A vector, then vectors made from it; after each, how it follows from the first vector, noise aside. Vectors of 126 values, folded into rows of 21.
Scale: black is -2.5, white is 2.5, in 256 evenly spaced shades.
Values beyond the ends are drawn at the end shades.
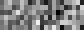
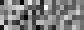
reversed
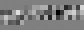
partly zeroed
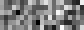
negated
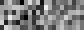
reversed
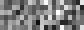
negated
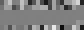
partly zeroed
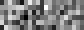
reversed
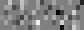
partly zeroed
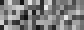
reversed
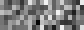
negated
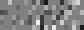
partly zeroed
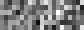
negated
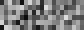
reversed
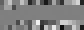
partly zeroed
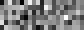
reversed
